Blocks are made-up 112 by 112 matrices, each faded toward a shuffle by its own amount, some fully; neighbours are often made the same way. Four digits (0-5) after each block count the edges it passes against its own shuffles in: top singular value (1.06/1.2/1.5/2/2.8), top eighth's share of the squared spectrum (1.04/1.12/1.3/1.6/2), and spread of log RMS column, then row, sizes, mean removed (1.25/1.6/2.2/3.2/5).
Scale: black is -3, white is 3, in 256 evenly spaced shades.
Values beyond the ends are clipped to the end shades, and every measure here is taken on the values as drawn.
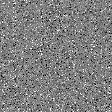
1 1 2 0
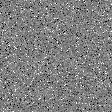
0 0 0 0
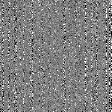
2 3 4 0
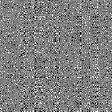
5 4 3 2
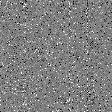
3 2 1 0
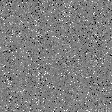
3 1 1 0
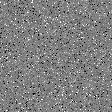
0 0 0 0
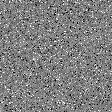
0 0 0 0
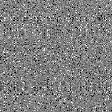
4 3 2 2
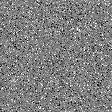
3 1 0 0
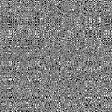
5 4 3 3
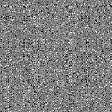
4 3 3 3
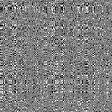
5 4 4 3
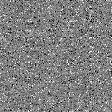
4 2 1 1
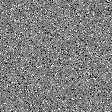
2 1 0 0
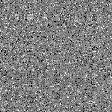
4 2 1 1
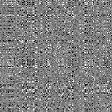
5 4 3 3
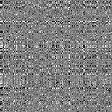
5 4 3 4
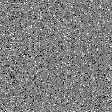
3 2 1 1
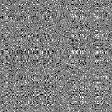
5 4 3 3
